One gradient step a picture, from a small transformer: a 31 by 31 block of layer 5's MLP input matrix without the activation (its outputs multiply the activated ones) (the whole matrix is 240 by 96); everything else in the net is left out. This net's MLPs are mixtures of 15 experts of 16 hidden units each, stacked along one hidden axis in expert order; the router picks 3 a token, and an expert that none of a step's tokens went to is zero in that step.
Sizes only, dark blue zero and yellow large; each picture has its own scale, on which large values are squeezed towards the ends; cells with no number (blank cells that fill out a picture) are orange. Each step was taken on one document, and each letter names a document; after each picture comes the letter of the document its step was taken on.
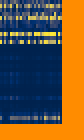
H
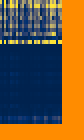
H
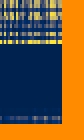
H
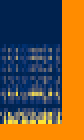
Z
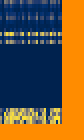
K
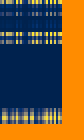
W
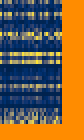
K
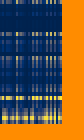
W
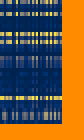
W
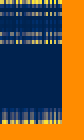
W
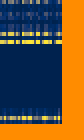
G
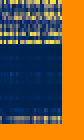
H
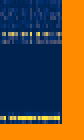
G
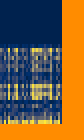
Z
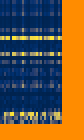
K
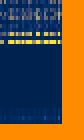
G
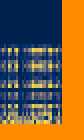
Z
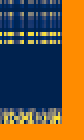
K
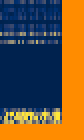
K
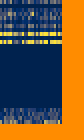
K
